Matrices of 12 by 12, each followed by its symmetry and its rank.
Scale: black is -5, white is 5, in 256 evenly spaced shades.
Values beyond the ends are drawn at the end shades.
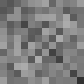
symmetric, full rank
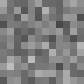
neither, full rank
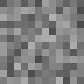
neither, full rank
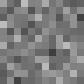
symmetric, full rank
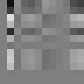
neither, rank one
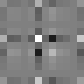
symmetric, rank one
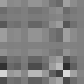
neither, rank one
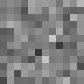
antisymmetric, full rank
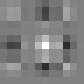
symmetric, rank one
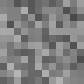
antisymmetric, full rank
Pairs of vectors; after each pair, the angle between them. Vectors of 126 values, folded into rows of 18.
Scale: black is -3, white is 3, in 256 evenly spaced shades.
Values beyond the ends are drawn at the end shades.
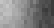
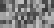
orthogonal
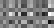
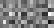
nearly parallel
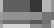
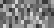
orthogonal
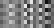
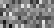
orthogonal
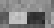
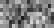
partly opposed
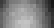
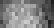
nearly parallel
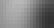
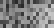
partly opposed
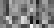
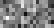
partly aligned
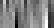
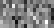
partly aligned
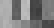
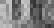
nearly parallel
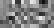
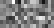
nearly parallel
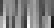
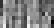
nearly parallel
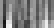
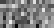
partly aligned
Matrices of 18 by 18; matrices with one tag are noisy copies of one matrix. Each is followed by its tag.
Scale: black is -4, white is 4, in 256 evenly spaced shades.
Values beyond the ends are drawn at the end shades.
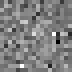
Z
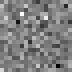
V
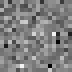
Z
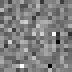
Z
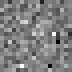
Z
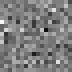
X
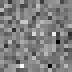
Z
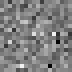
Z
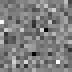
X
